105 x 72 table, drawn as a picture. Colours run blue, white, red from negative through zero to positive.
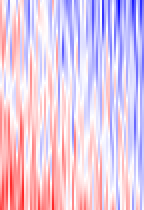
Ninth with the highest average: bottom left. Histogram: bell-shaped. Grain: streaks running down. Slope: up to the bottom left. Ninth with the lowest average: top right.
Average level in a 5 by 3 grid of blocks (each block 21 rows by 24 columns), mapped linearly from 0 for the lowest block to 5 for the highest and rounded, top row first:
2 1 0
3 2 1
3 2 2
4 3 2
5 4 3
